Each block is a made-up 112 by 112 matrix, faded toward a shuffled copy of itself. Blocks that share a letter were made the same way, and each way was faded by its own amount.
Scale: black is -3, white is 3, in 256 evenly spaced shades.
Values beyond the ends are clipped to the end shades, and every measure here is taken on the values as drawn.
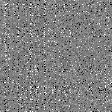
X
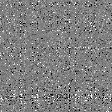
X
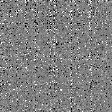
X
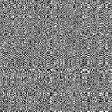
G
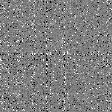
X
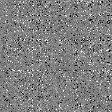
X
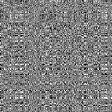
G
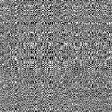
G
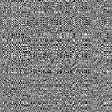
G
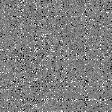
X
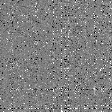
X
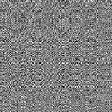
G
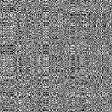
G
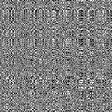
G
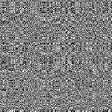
G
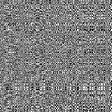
G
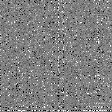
X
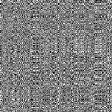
G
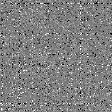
X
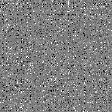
X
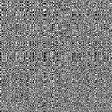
G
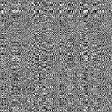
G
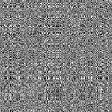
G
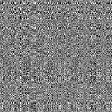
G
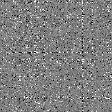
X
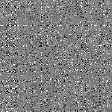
X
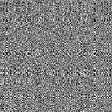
G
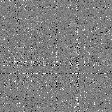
X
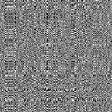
G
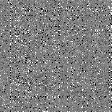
X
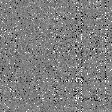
X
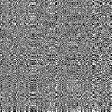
G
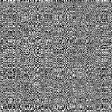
G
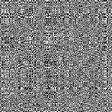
G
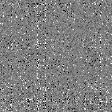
X
